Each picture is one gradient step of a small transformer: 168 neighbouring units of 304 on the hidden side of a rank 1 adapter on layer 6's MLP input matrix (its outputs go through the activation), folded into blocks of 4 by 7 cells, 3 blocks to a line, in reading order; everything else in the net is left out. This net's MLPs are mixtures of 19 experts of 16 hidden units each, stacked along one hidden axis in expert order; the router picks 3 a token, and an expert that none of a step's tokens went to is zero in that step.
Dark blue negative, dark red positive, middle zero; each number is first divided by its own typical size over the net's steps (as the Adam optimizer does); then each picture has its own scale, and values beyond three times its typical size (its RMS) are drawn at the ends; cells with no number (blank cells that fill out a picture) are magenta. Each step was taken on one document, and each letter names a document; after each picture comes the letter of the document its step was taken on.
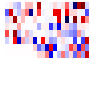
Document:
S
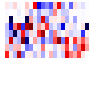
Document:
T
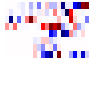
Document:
S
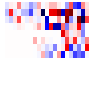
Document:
S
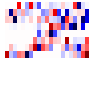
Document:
S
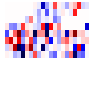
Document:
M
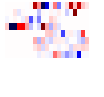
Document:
M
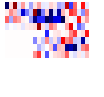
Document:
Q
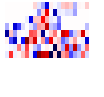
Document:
T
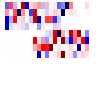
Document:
Q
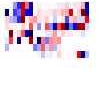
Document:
S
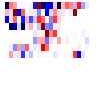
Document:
M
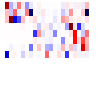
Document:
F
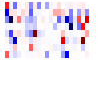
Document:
F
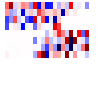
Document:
Q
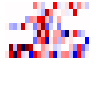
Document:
M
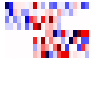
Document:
Q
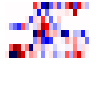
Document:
M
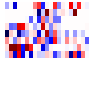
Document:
M
